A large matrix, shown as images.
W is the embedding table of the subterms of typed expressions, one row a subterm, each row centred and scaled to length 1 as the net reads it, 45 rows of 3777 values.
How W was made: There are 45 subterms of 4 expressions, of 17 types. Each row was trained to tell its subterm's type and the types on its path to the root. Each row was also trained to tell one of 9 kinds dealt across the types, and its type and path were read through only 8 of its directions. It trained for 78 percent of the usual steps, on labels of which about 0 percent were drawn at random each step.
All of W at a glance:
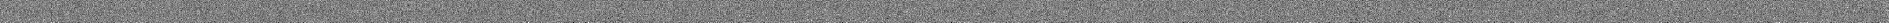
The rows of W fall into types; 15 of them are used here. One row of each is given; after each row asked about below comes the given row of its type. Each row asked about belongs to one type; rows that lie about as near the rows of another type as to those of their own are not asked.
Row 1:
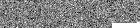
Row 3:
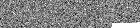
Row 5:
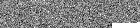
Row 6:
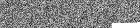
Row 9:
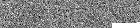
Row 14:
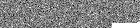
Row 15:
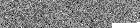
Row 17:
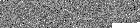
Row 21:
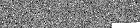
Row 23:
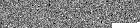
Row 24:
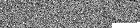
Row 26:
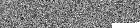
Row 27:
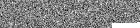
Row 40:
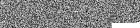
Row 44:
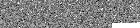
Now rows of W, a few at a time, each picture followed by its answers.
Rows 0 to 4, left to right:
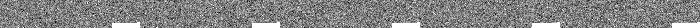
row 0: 1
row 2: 15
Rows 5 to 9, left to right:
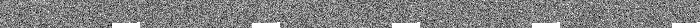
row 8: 3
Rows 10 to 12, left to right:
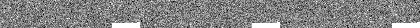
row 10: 9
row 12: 21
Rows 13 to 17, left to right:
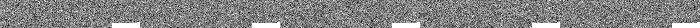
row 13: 40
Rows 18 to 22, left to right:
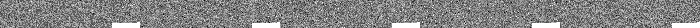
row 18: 5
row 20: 6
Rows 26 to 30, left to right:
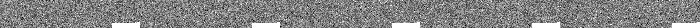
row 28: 24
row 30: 6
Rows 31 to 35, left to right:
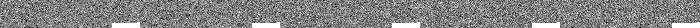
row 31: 15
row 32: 26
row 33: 9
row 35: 21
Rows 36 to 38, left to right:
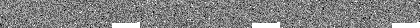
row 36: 27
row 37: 5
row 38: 3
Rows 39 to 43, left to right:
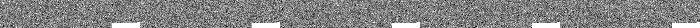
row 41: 26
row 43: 1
